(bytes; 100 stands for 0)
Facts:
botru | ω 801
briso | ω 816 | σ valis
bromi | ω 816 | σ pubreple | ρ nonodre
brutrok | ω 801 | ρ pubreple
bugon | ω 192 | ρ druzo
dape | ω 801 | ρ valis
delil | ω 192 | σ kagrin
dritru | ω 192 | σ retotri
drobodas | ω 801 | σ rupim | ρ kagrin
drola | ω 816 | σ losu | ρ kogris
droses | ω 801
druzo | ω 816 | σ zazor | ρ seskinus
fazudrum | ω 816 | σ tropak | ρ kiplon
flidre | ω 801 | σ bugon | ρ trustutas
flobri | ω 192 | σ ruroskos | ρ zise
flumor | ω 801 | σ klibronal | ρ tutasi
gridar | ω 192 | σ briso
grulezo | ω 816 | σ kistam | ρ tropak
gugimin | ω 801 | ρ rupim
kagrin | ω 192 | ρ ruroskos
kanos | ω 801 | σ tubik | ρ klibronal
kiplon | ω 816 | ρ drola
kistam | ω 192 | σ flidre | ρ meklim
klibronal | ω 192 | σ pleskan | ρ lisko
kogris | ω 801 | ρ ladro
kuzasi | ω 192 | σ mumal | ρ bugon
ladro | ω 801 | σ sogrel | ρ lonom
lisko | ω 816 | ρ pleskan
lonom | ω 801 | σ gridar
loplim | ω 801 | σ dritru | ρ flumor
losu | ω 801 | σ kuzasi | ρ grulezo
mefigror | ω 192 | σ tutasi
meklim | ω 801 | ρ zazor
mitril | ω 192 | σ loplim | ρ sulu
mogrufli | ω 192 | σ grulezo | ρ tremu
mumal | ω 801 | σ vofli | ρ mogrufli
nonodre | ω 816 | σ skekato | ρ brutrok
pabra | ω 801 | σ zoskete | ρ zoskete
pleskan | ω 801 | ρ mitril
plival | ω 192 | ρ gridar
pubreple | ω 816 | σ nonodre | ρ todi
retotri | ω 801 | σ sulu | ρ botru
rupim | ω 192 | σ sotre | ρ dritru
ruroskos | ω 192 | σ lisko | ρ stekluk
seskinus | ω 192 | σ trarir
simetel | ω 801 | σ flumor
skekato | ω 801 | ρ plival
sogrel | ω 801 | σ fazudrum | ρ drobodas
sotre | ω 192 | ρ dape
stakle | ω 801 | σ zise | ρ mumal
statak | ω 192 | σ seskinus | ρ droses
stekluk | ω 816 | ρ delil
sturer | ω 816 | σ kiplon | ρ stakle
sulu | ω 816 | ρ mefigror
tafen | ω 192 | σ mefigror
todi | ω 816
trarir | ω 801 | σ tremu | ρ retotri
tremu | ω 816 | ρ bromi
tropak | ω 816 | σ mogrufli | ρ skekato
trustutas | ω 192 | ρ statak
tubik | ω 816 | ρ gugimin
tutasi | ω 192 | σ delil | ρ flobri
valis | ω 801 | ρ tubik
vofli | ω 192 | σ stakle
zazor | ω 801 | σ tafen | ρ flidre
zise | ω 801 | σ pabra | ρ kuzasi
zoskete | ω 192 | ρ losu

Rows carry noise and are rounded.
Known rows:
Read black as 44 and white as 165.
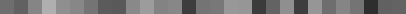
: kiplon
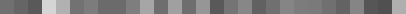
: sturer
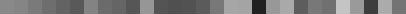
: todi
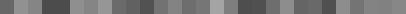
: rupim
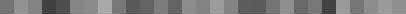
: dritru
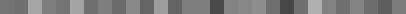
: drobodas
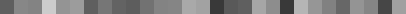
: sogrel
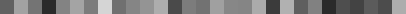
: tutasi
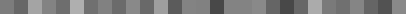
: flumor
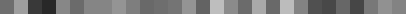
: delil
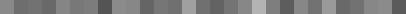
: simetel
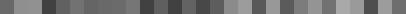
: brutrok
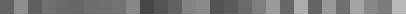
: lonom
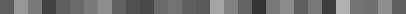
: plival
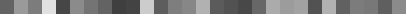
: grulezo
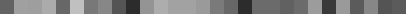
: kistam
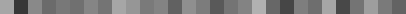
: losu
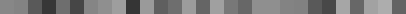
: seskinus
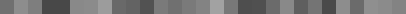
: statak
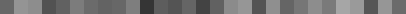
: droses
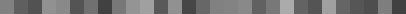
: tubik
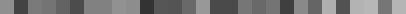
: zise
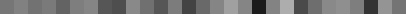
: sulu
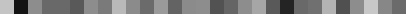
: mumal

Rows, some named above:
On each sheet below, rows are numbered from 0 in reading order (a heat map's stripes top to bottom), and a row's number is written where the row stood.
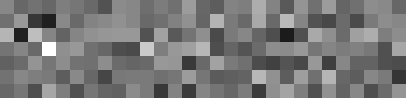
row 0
simetel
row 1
delil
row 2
stakle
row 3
fazudrum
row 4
zoskete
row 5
flidre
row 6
stekluk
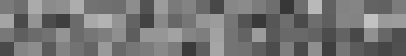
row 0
kanos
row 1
kuzasi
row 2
klibronal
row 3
kagrin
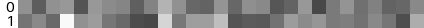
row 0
drola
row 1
fazudrum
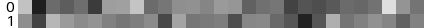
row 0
vofli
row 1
pabra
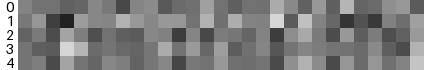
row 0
ladro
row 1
tafen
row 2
stekluk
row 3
sturer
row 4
bromi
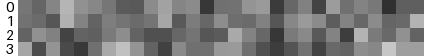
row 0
kiplon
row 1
briso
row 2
plival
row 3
kuzasi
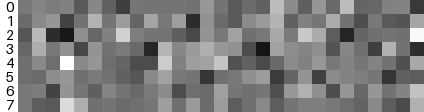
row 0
flidre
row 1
zazor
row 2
mefigror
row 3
mogrufli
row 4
fazudrum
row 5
lisko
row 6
bromi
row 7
sturer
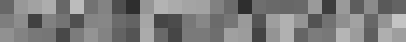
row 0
kistam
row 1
druzo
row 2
pubreple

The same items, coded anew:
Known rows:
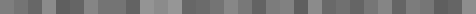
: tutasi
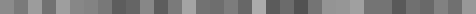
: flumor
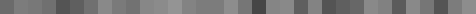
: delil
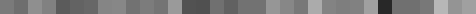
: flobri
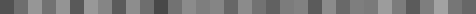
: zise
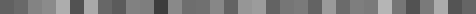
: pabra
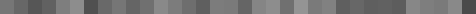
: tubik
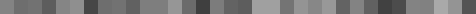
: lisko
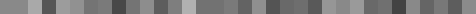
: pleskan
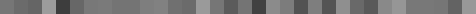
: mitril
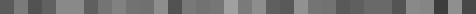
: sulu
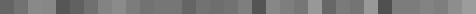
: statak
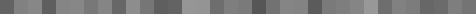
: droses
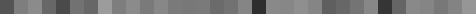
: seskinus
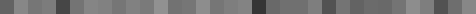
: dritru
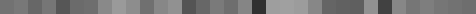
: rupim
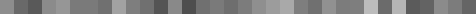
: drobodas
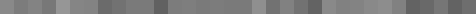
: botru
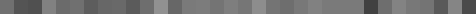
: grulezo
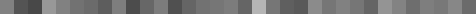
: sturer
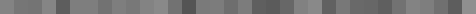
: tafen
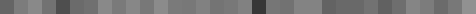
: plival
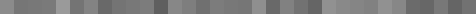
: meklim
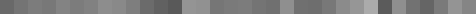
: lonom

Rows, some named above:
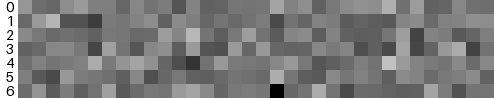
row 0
kanos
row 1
kuzasi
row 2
kagrin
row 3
zoskete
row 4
ladro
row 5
sturer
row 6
bugon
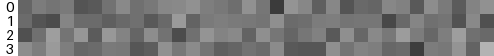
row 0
delil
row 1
grulezo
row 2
zise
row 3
klibronal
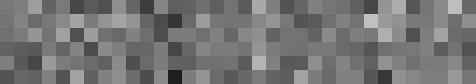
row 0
drola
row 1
ladro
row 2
stakle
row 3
tropak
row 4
sturer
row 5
druzo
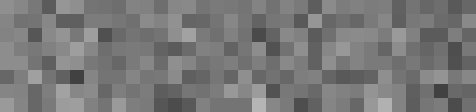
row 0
valis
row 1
tutasi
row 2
flidre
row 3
zazor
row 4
valis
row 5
vofli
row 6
retotri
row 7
sogrel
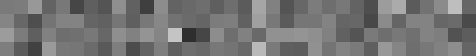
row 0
drola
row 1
kiplon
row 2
sotre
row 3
sturer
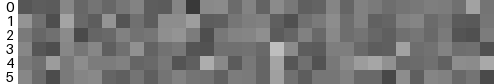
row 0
bromi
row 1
kistam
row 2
mogrufli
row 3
fazudrum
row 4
simetel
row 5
kiplon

